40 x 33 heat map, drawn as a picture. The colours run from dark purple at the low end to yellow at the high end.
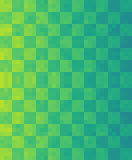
It is mirror symmetric from top to bottom. No row or column stands out. Overall the values sit about 70% of the way up the scale. The field climbs toward the left. The field is checkered.
